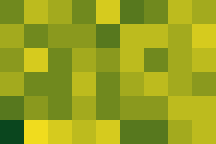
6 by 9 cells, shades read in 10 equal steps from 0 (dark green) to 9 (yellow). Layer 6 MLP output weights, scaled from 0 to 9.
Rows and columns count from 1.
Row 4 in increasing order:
4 4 4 5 6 6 6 7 7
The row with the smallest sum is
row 5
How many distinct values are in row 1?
5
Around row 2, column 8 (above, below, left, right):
7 6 7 8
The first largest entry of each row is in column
5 9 2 4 8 2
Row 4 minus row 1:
2 -3 -2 3 -4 3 3 -1 -1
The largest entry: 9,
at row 6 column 2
